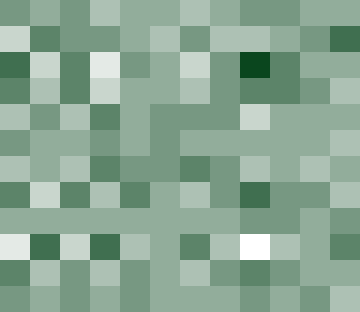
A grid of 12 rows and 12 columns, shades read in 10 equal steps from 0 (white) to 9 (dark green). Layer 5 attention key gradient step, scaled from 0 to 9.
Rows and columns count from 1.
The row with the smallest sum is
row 10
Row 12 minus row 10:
4 -3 3 -3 2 0 -2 1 5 1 1 -3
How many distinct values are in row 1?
3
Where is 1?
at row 3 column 4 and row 10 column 1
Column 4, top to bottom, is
3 5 1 2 6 5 6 3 4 7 3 4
